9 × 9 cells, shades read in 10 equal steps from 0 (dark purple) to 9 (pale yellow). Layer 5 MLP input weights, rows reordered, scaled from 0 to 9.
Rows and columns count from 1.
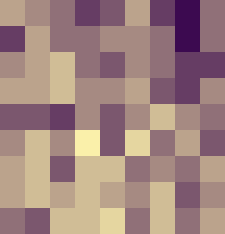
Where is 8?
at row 6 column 6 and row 9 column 5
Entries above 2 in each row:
6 7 7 8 8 9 9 9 9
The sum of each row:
32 34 38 45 37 50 49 52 50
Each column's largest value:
6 7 7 9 8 8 7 6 6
